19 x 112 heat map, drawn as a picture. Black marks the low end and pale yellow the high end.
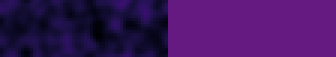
The table splits into one row of 2 panels. Panel 1,1: very low, blotchy, faint in contrast. Panel 1,2: low, flat.
